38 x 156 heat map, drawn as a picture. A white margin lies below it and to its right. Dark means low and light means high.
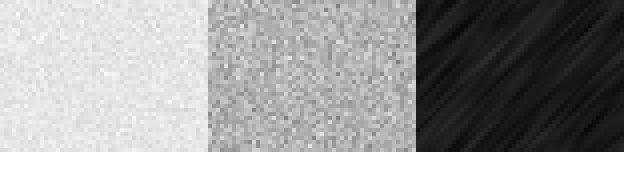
It is made of 1 by 3 panels. Panel 1,1: very high, fine-grained, faint in contrast. Panel 1,2: high, fine-grained. Panel 1,3: very low, slanting up to the right, faint in contrast.
